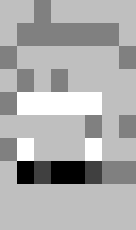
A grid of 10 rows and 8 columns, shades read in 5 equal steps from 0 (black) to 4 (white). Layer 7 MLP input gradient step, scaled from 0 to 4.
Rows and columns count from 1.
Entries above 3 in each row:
0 0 0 0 5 0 2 0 0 0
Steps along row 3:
up same same same same same down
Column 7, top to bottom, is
3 2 3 3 3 3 3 2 3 3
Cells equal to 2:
17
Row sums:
23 18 22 22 28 22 25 9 24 24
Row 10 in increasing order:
3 3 3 3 3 3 3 3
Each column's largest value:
3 4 4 4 4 4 3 3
